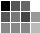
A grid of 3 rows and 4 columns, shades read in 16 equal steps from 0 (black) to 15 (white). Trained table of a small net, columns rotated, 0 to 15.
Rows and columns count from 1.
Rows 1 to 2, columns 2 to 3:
5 6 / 7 4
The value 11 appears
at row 3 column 4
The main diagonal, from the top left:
0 7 8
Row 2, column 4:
9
